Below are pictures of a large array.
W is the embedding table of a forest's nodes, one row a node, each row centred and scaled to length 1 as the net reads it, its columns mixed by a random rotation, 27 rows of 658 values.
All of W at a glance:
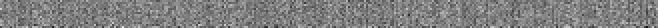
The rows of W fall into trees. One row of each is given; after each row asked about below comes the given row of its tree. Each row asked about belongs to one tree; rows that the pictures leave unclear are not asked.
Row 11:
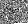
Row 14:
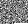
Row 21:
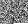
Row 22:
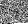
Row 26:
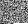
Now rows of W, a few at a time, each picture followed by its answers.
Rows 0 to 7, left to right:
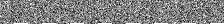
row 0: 21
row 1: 14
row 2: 22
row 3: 11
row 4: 26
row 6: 21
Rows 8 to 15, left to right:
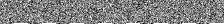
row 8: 14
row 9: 22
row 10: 26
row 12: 22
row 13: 26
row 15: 26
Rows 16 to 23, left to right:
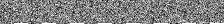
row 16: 11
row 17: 26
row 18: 22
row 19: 14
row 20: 14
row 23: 21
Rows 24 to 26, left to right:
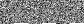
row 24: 14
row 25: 14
